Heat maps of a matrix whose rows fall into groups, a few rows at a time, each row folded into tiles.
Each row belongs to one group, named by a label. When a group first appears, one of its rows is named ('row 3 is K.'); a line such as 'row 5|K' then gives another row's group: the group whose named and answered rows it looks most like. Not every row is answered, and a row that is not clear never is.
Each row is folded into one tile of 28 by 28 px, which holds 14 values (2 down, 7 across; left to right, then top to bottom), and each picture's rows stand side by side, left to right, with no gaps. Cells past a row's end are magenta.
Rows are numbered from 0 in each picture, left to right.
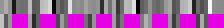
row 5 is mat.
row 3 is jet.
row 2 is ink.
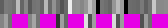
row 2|ink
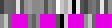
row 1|jet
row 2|jet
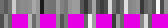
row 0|ink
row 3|mat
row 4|ink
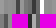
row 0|jet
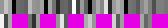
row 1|jet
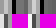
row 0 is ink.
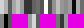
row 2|jet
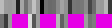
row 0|jet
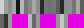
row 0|jet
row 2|mat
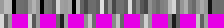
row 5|mat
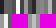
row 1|mat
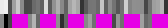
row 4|ink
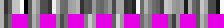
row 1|mat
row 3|mat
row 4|mat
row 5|mat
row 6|jet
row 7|mat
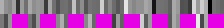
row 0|jet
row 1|jet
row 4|ink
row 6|mat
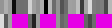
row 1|jet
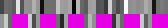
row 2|jet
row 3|mat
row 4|ink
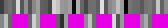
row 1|mat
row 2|jet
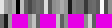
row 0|jet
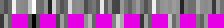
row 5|ink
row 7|jet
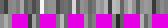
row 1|ink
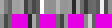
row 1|ink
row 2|jet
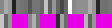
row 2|ink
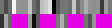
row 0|ink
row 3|jet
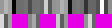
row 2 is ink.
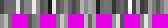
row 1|mat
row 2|mat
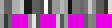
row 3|mat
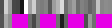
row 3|ink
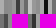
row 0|jet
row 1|jet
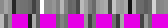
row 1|ink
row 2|mat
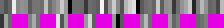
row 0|ink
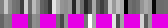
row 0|mat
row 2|jet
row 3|mat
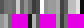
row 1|ink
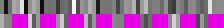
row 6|mat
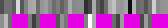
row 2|ink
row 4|jet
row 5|ink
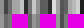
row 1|mat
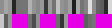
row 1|jet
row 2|jet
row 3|mat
